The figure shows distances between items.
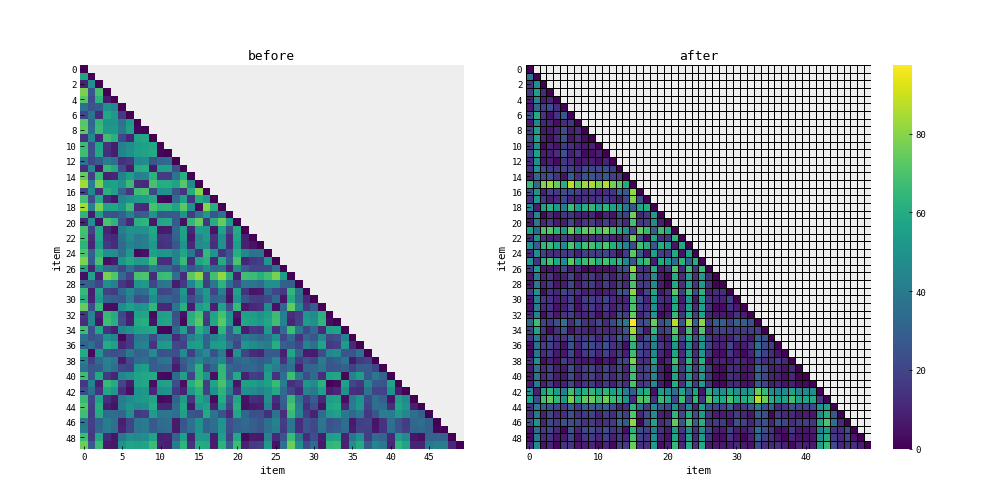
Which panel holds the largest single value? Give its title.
after
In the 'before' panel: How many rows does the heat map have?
50
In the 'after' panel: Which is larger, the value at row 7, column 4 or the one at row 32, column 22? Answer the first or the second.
the second
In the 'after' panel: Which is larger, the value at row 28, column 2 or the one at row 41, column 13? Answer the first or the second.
the second
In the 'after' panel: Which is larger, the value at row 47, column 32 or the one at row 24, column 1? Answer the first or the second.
the second
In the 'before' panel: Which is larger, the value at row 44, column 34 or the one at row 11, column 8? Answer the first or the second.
the second
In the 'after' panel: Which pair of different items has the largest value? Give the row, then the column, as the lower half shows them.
33, 15
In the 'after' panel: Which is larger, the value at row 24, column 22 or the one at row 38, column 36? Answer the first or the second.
the second
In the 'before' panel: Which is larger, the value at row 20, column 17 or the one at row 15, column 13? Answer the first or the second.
the second
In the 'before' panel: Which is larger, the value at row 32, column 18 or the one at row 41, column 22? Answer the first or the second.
the first
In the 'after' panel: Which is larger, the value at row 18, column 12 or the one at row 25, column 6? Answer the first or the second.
the second
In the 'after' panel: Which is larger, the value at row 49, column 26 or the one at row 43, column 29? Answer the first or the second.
the second
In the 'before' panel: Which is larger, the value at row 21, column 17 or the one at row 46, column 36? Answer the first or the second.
the second
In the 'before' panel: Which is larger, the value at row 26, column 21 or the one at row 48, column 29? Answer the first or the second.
the first
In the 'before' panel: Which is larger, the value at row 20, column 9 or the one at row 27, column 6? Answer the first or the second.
the second
